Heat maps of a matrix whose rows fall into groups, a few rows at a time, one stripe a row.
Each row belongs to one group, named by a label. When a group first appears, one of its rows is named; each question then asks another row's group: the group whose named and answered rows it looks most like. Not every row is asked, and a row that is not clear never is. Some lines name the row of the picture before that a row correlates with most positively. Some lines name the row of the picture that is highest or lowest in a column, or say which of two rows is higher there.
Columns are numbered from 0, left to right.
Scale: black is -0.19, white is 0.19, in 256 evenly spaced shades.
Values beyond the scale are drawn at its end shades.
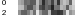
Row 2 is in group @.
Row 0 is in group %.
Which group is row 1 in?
%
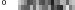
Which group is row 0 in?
%
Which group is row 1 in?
@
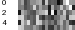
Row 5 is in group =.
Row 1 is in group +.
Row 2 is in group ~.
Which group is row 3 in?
%
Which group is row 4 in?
~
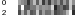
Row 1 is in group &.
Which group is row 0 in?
+
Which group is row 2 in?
&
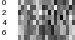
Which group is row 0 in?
&
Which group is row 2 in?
~
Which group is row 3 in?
&
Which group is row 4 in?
+
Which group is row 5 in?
%
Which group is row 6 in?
%
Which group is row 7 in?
=
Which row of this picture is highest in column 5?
4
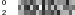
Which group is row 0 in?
%
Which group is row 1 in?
+
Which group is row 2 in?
%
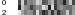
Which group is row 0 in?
&
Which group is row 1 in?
~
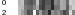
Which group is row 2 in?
+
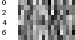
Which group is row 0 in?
+
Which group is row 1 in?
~
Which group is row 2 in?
~
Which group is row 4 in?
=
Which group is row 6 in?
~
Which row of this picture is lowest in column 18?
6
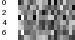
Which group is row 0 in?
~
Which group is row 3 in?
&
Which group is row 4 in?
%
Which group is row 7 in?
~
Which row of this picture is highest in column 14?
1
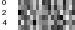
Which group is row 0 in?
+
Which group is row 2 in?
~
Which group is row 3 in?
@
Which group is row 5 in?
@
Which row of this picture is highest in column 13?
0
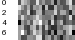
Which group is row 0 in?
&
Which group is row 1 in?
=
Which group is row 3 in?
&
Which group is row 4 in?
~
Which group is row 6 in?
+
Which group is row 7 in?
@
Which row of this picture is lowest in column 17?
2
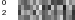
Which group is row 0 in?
@
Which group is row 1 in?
+
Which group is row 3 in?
+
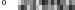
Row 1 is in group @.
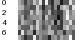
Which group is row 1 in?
%
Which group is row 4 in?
&
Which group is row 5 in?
@
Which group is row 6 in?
&
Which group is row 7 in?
+
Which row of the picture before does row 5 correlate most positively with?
0
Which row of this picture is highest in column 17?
7
